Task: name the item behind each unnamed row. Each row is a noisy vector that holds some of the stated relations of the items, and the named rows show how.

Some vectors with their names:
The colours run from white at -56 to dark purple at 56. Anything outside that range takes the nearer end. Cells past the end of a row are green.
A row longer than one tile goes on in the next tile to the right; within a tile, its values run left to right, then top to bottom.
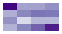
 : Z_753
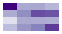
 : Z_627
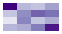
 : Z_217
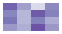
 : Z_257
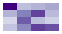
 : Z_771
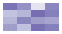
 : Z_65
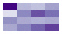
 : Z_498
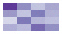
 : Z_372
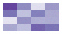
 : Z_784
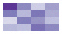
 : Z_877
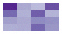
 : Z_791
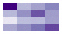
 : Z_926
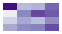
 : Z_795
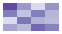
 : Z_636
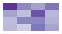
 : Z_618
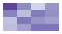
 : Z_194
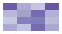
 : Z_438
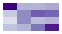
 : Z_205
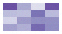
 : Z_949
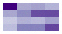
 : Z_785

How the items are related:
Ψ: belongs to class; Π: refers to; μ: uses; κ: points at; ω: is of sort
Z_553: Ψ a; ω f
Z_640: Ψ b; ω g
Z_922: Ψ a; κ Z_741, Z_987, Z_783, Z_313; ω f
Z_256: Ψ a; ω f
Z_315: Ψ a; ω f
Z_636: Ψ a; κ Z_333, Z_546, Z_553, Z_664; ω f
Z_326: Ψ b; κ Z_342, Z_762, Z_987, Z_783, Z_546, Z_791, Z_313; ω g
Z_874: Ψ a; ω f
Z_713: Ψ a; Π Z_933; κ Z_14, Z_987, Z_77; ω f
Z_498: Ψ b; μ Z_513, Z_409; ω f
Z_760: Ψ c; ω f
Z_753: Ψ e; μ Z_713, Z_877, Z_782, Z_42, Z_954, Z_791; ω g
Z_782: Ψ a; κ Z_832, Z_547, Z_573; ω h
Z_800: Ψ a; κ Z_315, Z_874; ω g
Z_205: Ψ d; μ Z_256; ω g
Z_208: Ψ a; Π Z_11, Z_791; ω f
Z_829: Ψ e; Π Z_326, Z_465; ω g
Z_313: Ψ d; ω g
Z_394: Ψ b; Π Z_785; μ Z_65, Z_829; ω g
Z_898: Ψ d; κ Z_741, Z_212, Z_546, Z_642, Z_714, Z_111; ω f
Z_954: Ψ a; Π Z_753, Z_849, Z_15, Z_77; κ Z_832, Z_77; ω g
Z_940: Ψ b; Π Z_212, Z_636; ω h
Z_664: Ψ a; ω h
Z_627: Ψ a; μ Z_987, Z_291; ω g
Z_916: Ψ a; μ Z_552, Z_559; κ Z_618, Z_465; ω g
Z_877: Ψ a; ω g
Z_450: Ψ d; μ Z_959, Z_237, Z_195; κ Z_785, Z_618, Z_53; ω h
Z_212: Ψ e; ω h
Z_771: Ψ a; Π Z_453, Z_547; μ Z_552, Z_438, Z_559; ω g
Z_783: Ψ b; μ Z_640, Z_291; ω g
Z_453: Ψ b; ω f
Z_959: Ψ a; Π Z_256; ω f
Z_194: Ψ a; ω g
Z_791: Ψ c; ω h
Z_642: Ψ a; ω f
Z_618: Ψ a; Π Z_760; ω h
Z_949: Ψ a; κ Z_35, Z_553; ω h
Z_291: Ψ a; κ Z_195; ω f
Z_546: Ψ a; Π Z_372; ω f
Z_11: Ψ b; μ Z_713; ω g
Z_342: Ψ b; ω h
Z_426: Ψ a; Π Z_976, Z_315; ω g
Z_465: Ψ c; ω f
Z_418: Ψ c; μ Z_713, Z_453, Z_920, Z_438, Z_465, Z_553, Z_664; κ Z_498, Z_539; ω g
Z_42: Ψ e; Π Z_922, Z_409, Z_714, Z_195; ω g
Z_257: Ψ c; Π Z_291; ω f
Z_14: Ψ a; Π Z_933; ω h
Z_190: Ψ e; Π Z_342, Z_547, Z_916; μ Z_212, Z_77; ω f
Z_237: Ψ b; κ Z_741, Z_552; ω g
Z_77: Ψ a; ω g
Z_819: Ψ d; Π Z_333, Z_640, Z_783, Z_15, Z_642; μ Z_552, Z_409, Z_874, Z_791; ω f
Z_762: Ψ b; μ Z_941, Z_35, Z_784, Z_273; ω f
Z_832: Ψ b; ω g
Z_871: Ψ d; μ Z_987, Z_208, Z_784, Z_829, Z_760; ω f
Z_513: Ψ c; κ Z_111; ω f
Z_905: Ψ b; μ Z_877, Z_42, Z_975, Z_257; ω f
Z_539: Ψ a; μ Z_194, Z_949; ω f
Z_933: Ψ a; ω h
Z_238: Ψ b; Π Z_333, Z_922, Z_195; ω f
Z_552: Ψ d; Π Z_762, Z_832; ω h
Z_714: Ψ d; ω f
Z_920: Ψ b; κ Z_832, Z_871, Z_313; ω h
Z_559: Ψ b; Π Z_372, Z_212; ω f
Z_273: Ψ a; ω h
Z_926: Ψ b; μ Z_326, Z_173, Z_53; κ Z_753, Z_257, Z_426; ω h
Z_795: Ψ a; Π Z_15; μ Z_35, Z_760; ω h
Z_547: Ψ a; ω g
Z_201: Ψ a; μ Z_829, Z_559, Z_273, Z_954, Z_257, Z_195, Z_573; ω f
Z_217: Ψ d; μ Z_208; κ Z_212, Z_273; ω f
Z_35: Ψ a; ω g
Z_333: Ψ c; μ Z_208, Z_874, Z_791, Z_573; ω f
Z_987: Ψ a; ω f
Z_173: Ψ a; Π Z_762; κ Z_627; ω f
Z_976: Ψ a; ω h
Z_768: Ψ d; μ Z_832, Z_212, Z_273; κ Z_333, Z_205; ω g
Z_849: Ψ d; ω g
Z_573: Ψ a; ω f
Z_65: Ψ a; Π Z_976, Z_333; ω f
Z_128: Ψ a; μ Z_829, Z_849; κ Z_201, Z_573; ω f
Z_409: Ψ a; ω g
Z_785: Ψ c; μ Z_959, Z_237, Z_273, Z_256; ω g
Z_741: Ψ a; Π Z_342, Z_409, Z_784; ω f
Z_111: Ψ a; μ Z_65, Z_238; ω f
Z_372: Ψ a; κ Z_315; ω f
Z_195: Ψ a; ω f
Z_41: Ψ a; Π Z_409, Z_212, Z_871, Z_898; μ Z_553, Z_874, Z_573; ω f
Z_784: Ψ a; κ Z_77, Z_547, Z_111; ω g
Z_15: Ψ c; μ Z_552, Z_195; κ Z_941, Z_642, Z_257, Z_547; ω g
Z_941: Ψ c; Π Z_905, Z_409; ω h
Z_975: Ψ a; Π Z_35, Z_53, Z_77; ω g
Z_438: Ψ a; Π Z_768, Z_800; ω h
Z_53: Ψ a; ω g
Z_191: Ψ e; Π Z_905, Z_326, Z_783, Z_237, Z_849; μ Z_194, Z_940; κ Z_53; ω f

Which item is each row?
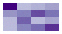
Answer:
Z_201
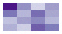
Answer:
Z_547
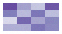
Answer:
Z_782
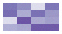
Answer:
Z_954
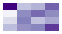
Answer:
Z_450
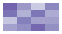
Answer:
Z_513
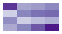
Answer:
Z_190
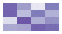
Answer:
Z_922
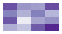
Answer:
Z_212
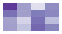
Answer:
Z_832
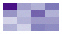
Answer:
Z_273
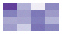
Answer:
Z_642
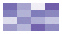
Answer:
Z_713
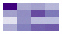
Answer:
Z_418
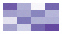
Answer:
Z_898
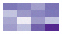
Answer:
Z_829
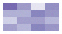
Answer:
Z_291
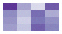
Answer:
Z_342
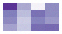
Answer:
Z_987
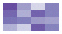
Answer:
Z_546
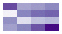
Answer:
Z_191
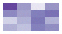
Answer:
Z_35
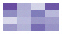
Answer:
Z_920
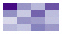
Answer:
Z_933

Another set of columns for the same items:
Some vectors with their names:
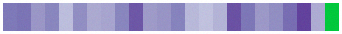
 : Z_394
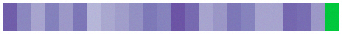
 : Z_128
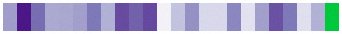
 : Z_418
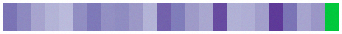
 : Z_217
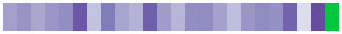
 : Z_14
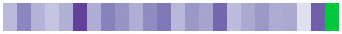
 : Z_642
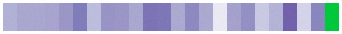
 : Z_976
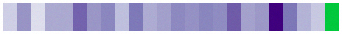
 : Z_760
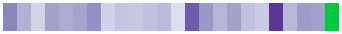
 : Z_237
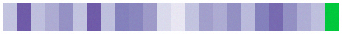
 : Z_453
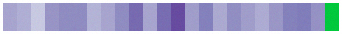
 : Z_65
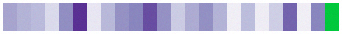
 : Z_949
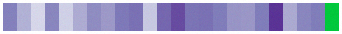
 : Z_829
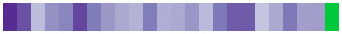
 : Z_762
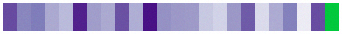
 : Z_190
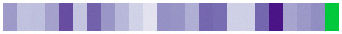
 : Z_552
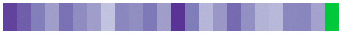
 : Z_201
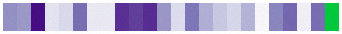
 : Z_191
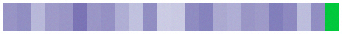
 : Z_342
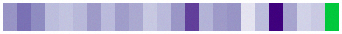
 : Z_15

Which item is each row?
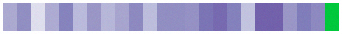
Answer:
Z_573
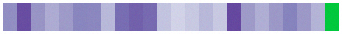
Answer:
Z_498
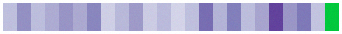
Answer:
Z_559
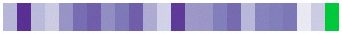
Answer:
Z_333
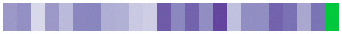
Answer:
Z_784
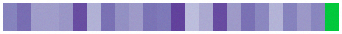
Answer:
Z_111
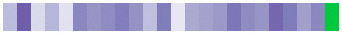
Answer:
Z_640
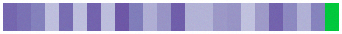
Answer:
Z_819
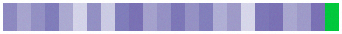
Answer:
Z_42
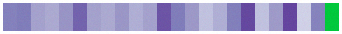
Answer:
Z_795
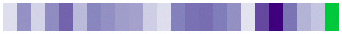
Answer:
Z_791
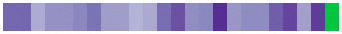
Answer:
Z_871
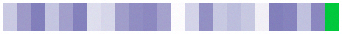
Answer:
Z_940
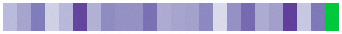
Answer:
Z_618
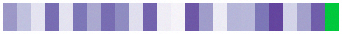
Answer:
Z_326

